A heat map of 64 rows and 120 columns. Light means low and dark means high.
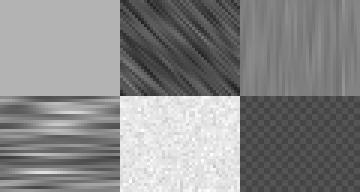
It is made of 2 by 3 panels. Panel 1,1: low, flat. Panel 1,2: high, slanting down to the right. Panel 1,3: middling, streaked downward, faint in contrast. Panel 2,1: middling, streaked across, strong in contrast. Panel 2,2: very low, fine-grained, faint in contrast. Panel 2,3: high, checkered, faint in contrast.
